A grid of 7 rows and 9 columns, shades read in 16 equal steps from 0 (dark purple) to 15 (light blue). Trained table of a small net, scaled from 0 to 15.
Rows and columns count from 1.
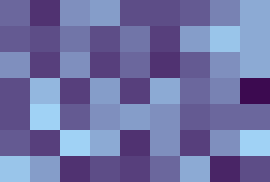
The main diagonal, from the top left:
7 5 10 11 11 10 12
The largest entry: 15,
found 3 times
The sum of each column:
53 55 56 58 42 51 52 61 63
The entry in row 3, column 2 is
4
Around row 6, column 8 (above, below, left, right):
7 2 4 15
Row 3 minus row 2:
4 -1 2 -1 -1 -1 -5 -4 0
